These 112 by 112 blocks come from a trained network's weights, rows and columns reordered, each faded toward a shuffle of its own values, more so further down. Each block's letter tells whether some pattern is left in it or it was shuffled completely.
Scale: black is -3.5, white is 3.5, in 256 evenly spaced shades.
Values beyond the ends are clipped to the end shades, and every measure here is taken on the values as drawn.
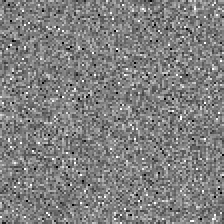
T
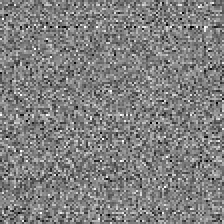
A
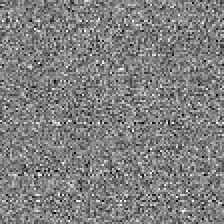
A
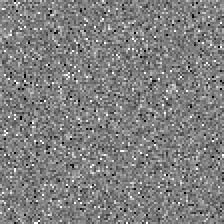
T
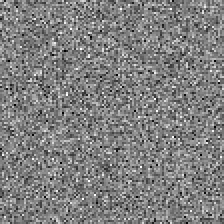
T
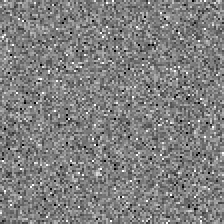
T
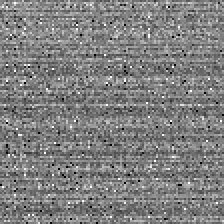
A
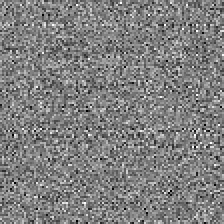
A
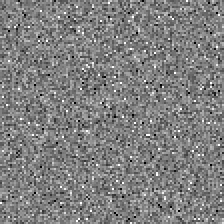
T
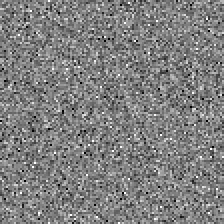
T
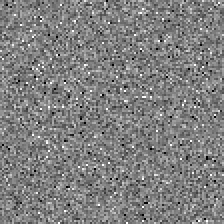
T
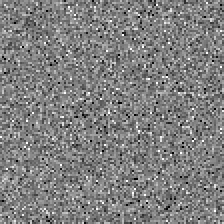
T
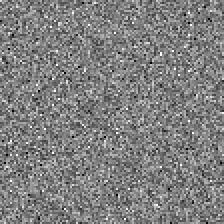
T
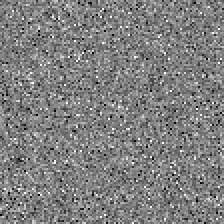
T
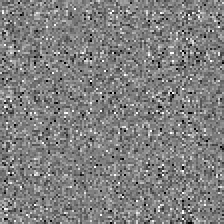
A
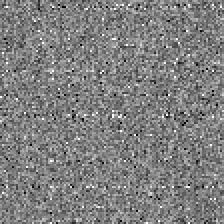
A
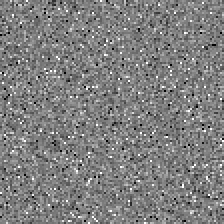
T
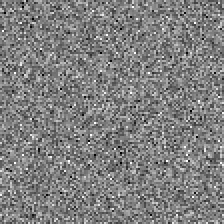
T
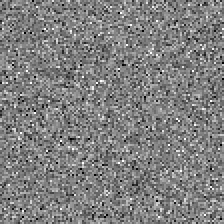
T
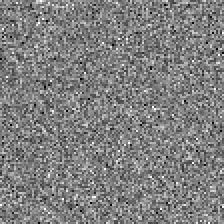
T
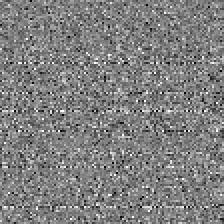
A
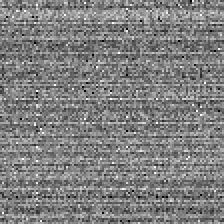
A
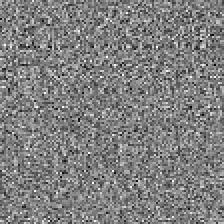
A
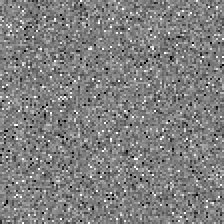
T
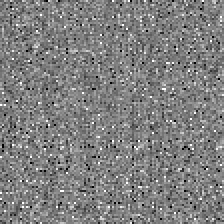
A
